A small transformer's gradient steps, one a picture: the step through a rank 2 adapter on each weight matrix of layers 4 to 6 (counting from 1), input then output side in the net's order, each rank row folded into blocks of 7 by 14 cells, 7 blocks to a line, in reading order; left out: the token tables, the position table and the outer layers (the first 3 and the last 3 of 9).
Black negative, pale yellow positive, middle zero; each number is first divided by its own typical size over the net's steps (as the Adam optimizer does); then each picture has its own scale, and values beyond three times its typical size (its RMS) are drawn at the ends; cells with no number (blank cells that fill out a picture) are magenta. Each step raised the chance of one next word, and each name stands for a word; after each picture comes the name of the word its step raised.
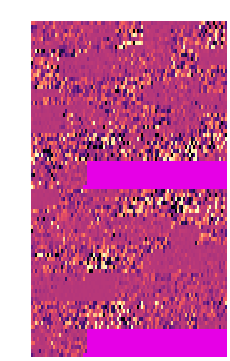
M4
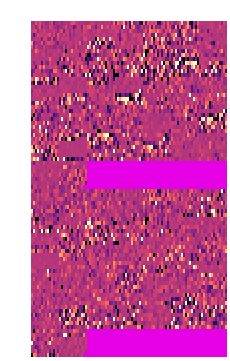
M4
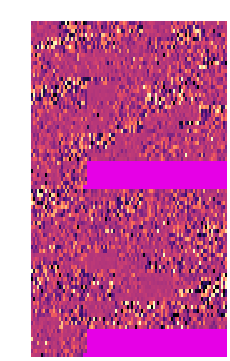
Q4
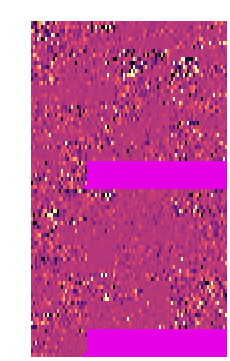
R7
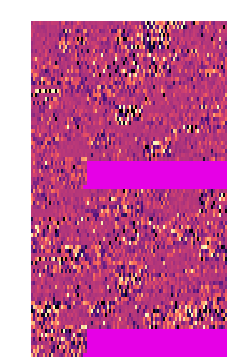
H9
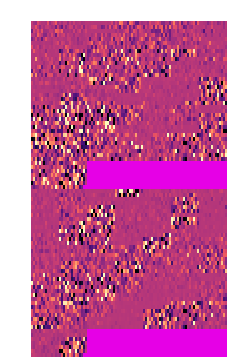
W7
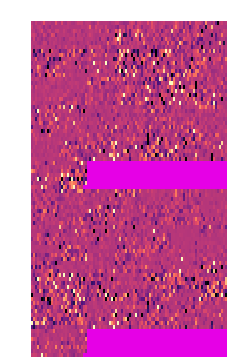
R7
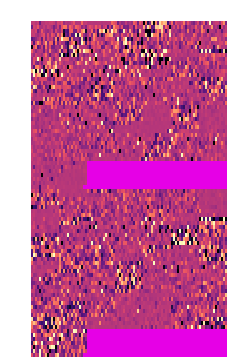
H9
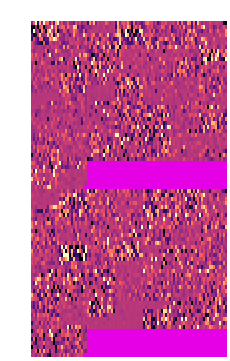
Q4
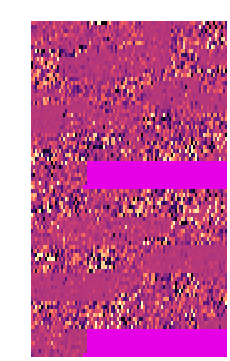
M4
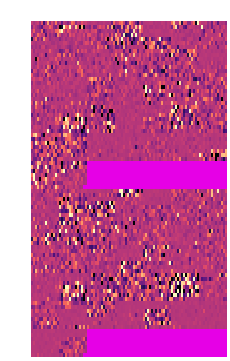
W7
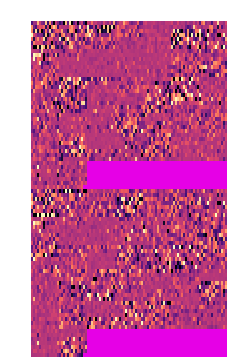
Q4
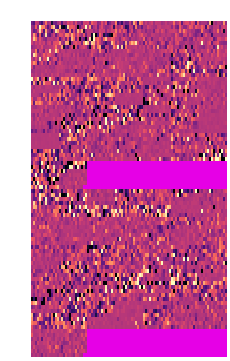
W7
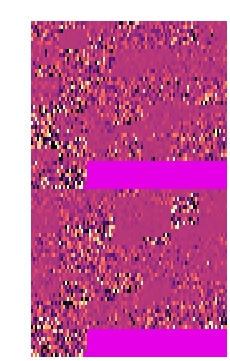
Q4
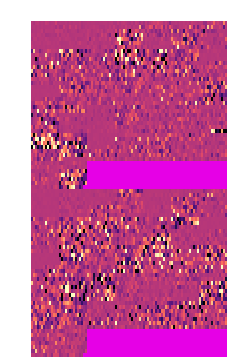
R7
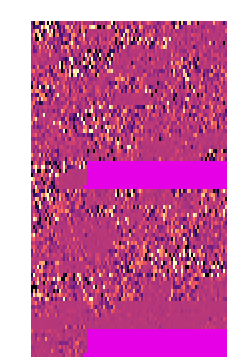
W7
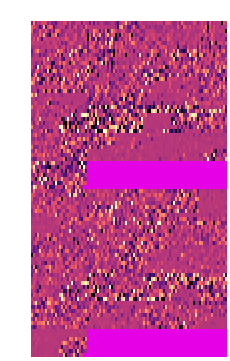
W7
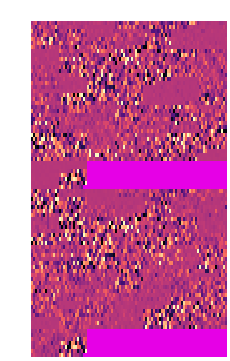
M4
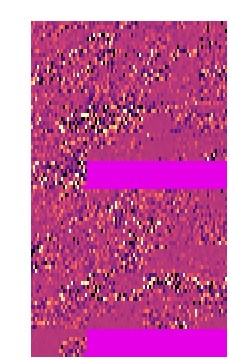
W7
